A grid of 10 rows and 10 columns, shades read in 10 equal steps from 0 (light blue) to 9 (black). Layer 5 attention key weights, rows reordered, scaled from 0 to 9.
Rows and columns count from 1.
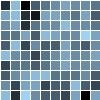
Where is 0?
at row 4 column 9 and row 10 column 3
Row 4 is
4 4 2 5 1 2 3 3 0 2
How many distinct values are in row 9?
5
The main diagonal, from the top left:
7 1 7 5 5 3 2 4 5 2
